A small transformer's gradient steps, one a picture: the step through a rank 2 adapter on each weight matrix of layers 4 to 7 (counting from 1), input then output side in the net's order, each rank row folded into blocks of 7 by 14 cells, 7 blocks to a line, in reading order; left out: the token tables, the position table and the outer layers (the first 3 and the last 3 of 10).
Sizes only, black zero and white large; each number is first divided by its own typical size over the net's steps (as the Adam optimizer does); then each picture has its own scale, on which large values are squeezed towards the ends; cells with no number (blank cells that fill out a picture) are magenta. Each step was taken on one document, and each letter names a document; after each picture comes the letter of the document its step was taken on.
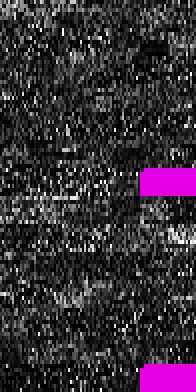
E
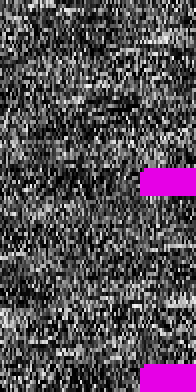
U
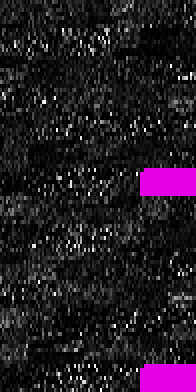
E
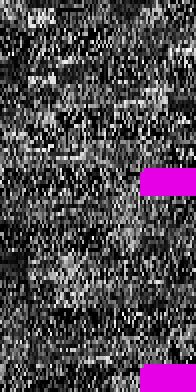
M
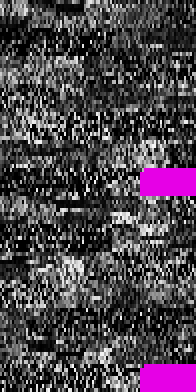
M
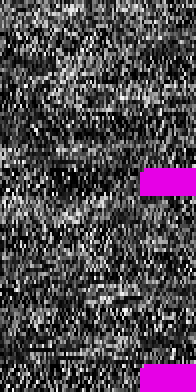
U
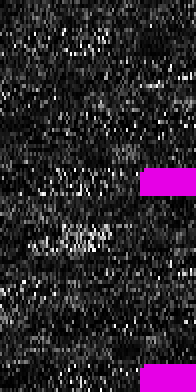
E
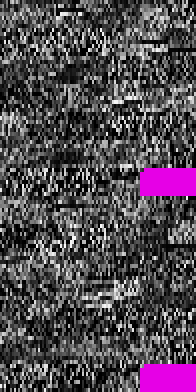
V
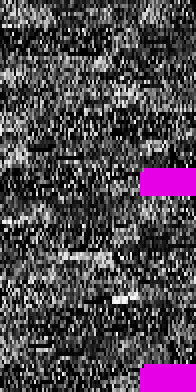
M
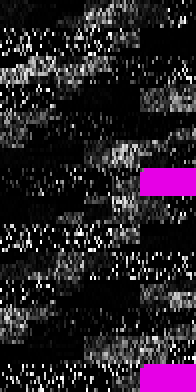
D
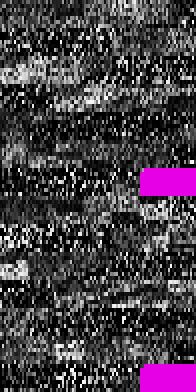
D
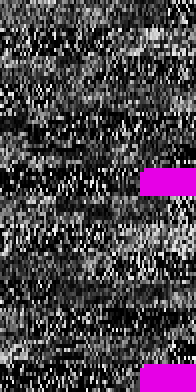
D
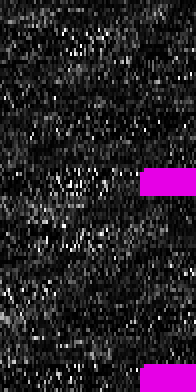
E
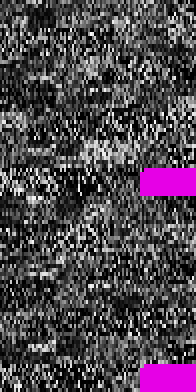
V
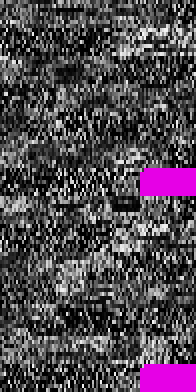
M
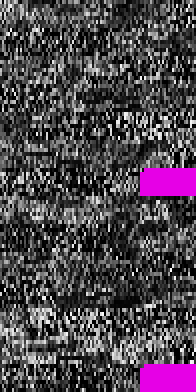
U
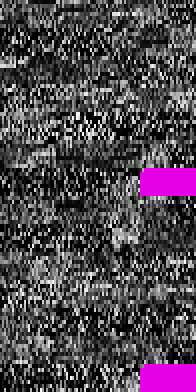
M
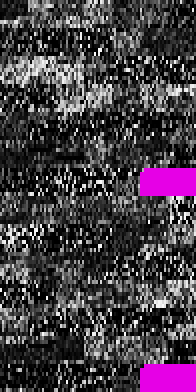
D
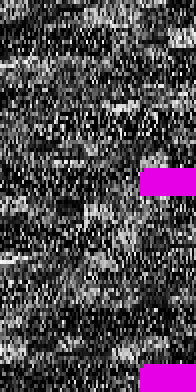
M
